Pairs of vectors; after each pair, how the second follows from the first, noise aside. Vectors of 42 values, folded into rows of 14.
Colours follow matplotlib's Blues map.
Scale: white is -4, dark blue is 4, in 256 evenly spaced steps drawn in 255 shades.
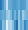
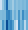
negated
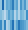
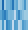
sign-scrambled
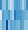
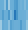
partly zeroed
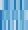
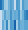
negated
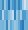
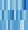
negated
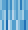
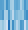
sign-scrambled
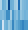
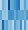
sign-scrambled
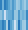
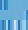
partly zeroed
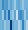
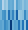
sign-scrambled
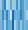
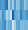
sign-scrambled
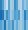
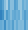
shrunk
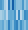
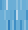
partly zeroed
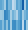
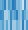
negated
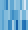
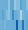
partly zeroed
